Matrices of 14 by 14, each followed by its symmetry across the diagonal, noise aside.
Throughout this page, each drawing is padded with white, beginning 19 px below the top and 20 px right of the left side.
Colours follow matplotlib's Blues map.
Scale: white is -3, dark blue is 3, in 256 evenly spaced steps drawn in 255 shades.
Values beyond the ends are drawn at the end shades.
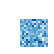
antisymmetric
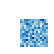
antisymmetric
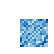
symmetric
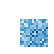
symmetric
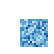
symmetric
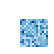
symmetric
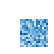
antisymmetric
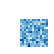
antisymmetric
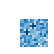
symmetric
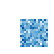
antisymmetric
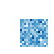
symmetric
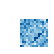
symmetric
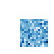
antisymmetric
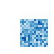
symmetric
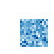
antisymmetric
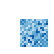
symmetric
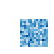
antisymmetric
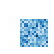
symmetric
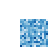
antisymmetric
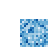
symmetric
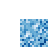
symmetric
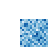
symmetric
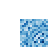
symmetric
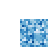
antisymmetric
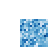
antisymmetric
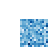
antisymmetric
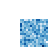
antisymmetric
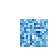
antisymmetric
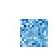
antisymmetric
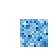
symmetric
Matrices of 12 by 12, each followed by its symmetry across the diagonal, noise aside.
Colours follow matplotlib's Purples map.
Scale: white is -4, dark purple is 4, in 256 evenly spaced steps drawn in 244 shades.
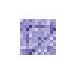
symmetric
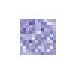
symmetric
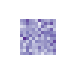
antisymmetric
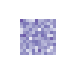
symmetric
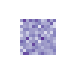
antisymmetric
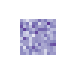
antisymmetric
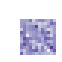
antisymmetric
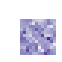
antisymmetric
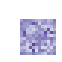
symmetric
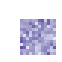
symmetric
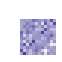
symmetric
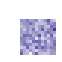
antisymmetric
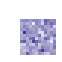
antisymmetric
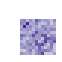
symmetric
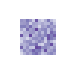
symmetric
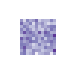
antisymmetric
